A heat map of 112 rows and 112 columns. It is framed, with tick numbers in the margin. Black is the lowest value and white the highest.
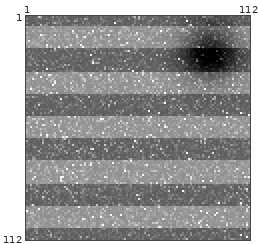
Dips: one, in the top right. Ninth with the lowest average: top right. Stripes: horizontal, repeating 5 times. Average level on the scale: 50%.
